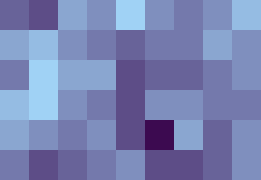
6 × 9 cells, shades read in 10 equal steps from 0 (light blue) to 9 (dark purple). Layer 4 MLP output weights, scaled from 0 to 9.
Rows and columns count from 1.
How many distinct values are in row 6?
4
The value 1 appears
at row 1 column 9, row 2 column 2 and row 4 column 1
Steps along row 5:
up up down up up down up down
